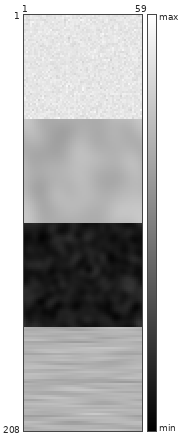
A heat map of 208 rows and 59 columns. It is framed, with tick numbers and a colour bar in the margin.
The table splits into 4 rows of 1 panel. Panel 1,1: very high, fine-grained, faint in contrast. Panel 2,1: high, smooth, faint in contrast. Panel 3,1: very low, blotchy, faint in contrast. Panel 4,1: high, streaked across, faint in contrast.
